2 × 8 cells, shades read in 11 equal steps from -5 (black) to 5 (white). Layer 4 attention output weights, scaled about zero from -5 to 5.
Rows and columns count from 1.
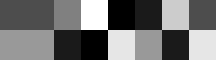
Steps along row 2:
same down down up down down up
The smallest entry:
-5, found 2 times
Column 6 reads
-4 1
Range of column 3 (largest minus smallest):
4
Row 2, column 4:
-5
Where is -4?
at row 1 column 6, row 2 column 3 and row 2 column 7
